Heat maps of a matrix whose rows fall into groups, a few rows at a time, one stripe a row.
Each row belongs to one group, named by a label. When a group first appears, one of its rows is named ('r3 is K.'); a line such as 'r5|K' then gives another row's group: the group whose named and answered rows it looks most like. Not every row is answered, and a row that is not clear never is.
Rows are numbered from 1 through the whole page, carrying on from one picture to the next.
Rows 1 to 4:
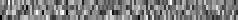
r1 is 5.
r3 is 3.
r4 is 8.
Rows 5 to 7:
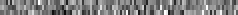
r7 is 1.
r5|5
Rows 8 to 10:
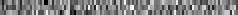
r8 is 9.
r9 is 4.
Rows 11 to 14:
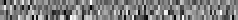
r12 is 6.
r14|5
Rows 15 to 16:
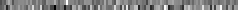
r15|9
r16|1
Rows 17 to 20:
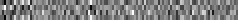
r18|6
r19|4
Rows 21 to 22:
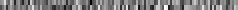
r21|6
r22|1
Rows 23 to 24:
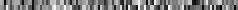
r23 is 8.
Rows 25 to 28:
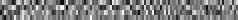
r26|3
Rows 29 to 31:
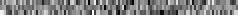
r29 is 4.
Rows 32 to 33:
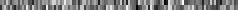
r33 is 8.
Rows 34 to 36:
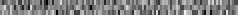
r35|6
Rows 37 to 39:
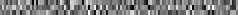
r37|5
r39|4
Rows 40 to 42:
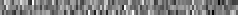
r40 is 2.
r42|4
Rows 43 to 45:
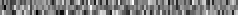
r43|4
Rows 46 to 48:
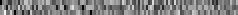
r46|8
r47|5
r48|6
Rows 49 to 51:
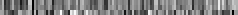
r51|5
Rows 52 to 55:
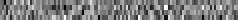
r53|1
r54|5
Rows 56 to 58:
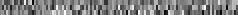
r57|4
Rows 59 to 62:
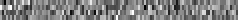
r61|4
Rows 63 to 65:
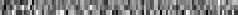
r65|3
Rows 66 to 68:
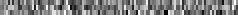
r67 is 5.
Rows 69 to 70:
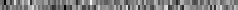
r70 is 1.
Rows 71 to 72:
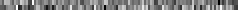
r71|2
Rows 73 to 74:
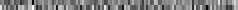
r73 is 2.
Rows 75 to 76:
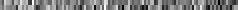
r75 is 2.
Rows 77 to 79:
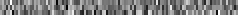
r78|5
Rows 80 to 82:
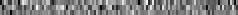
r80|8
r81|3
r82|4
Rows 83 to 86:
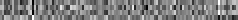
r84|5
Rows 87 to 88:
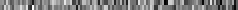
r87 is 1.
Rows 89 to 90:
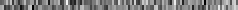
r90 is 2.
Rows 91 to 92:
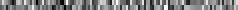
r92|1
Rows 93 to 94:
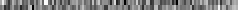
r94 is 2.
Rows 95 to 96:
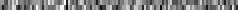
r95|5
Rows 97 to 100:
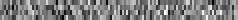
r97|4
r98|5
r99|1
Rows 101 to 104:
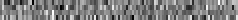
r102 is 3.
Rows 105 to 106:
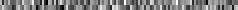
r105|9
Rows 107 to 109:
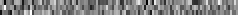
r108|6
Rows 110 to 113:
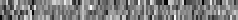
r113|8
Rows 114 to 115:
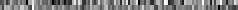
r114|1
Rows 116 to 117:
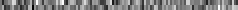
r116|3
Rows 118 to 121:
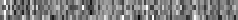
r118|6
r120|6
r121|8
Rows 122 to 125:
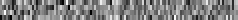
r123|5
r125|8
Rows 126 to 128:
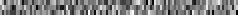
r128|4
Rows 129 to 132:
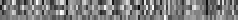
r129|3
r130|8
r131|3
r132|1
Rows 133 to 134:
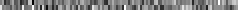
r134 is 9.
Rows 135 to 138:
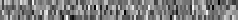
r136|4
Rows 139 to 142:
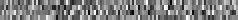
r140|1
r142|4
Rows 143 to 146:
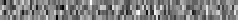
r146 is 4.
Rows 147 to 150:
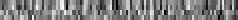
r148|3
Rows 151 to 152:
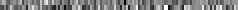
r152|1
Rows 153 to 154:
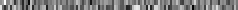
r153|6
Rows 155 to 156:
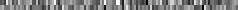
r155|9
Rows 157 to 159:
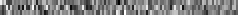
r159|9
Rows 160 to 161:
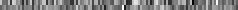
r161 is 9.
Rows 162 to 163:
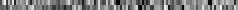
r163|1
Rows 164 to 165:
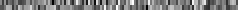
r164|4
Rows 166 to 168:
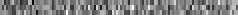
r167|4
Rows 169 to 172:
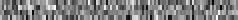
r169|4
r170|9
